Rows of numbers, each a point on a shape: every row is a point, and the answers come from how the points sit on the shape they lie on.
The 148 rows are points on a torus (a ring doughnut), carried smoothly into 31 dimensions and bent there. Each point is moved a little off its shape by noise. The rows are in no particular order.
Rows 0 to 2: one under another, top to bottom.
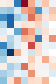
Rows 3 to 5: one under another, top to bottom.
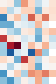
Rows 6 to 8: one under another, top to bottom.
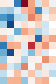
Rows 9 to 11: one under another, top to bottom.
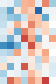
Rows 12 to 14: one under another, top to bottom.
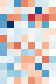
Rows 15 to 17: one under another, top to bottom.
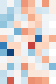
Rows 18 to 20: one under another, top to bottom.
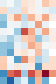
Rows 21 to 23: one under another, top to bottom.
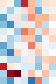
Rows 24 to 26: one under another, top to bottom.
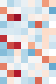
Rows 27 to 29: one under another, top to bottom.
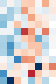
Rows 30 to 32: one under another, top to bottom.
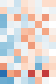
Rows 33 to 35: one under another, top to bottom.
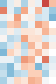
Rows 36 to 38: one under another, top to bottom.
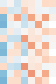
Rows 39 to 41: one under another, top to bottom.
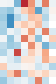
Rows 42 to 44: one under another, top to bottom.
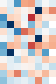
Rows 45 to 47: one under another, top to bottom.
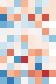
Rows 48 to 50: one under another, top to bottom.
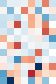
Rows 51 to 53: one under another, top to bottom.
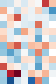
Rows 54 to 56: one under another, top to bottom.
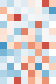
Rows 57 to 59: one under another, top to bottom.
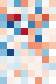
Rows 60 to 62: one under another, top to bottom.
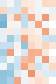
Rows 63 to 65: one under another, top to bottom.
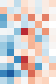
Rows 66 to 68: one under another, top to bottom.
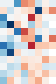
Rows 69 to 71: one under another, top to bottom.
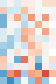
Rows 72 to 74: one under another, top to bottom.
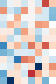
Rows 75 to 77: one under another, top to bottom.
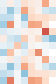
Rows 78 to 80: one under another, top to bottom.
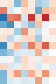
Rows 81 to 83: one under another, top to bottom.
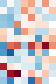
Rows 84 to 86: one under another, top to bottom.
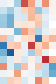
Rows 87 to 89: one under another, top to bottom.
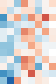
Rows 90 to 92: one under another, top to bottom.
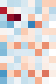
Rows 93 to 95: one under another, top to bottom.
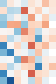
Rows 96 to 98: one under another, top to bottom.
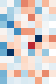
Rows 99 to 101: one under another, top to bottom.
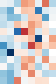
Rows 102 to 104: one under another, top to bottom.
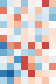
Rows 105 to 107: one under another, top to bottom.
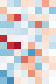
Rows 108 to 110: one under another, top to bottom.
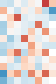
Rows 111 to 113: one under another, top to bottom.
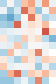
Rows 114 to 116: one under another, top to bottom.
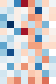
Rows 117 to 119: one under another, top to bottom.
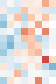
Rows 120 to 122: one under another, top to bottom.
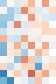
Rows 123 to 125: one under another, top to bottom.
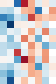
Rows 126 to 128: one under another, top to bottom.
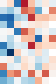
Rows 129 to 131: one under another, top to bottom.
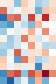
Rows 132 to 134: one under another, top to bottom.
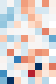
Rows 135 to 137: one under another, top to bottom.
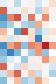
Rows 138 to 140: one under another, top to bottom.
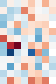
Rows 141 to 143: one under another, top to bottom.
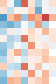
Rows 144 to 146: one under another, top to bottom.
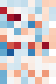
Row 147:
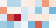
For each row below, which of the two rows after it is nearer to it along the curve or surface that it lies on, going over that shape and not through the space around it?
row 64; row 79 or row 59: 79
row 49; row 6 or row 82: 82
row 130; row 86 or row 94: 94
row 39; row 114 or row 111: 114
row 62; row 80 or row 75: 75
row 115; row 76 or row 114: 114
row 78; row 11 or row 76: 76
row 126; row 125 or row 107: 125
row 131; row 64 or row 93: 64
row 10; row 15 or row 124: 124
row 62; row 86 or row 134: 134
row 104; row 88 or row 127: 127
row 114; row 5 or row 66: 5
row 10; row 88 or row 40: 40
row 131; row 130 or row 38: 38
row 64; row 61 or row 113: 61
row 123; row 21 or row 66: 66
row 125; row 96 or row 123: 123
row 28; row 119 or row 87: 87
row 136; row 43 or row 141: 141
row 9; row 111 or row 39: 39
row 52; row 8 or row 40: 8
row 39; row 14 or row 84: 84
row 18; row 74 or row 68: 68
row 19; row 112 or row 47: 47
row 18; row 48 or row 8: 8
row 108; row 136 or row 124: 136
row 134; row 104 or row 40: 104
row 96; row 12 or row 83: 12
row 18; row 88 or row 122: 122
